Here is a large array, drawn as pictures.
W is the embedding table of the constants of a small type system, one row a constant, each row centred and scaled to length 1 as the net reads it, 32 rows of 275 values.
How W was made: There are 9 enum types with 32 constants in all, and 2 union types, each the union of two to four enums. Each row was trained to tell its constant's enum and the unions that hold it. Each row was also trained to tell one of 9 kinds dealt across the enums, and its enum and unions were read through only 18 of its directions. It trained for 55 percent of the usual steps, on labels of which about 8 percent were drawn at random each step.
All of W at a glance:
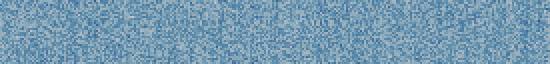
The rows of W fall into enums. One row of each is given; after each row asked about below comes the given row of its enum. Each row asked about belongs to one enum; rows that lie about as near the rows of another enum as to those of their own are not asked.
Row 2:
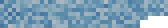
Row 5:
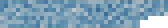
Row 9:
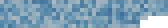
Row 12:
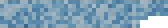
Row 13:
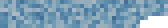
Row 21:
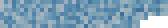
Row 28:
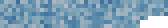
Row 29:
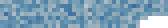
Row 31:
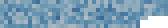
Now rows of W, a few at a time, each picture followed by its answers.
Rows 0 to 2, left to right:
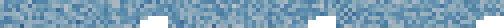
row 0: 9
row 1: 9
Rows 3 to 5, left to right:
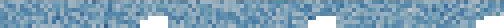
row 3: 2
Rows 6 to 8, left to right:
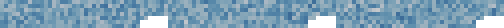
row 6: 13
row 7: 9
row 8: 13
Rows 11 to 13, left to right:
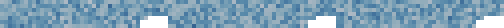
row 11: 31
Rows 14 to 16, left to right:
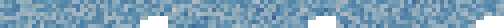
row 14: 9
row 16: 21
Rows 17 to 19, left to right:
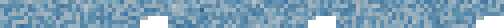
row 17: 31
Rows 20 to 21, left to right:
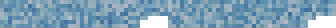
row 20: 31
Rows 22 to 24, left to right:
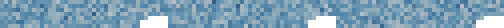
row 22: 28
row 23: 28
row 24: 29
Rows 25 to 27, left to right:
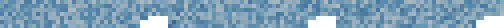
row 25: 2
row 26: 2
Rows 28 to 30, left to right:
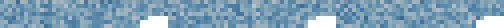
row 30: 2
